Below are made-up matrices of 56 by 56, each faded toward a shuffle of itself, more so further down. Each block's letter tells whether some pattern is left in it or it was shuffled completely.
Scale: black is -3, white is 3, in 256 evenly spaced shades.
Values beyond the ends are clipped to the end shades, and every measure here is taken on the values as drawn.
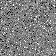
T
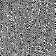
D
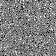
T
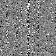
D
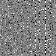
D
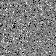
T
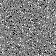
T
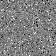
T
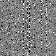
D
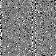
D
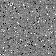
T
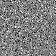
T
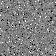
T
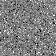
T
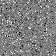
T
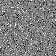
T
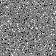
T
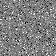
T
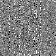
D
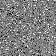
T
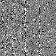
D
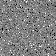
T
